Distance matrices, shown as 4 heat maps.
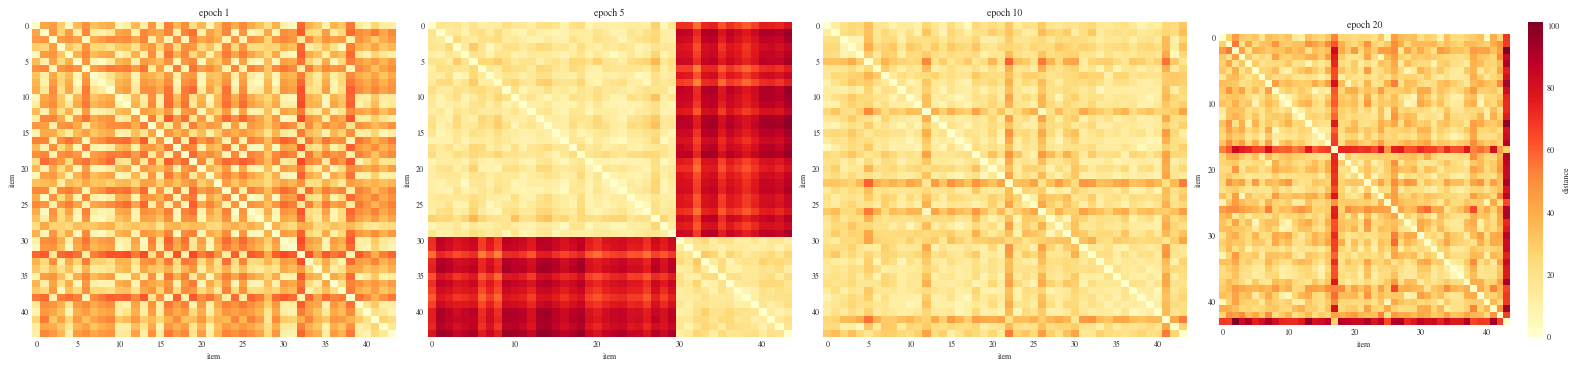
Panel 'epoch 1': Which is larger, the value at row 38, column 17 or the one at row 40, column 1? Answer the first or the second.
the first
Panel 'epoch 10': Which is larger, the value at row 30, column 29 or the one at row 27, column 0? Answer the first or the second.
the first
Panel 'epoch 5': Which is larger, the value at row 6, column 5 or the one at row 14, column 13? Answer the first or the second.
the first
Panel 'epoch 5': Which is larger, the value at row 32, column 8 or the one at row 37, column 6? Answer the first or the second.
the second
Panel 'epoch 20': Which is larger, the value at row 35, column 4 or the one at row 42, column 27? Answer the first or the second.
the second
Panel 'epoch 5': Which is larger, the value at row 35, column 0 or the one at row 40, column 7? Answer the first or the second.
the second
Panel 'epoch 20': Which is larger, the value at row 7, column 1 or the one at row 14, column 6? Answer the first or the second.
the first
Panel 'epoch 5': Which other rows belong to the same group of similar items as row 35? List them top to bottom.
30, 31, 32, 33, 34, 36, 37, 38, 39, 40, 41, 42, 43
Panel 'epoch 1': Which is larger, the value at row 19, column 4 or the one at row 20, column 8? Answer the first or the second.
the first
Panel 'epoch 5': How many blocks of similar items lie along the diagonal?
2
